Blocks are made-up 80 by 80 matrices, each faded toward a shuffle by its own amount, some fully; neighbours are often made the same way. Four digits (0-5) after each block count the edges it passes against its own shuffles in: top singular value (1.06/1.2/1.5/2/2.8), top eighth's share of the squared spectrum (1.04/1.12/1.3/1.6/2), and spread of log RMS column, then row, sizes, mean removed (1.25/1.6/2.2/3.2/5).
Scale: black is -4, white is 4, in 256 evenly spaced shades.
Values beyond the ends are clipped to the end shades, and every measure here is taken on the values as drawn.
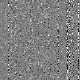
3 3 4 0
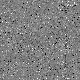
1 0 0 0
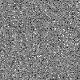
3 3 1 1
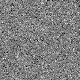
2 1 0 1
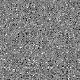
3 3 1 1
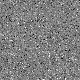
0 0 0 0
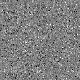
3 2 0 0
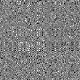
4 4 2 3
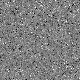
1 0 0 0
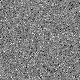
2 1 0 0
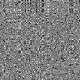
4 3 2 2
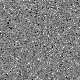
1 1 0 0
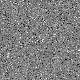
0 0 0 0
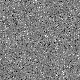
0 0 0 0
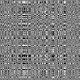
5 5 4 4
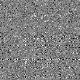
2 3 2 3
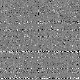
3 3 2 3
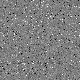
0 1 0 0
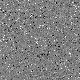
0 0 0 0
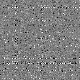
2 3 2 3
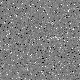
0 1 0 0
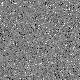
0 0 0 0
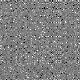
4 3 2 2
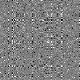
5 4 3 2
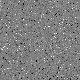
0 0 0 0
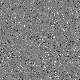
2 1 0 0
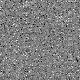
3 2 1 0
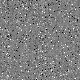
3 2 1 0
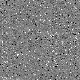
3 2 1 0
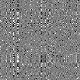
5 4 3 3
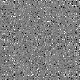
4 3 2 2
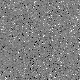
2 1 1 0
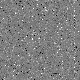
2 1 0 0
